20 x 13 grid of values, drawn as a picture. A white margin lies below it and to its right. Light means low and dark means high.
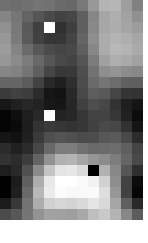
The top right is the smoothest part. The texture is blotchy. There are no regular stripes. Three lone cells stand out: one far higher and two far lower than their neighbours. The bottom middle is the ninth with the lowest average.
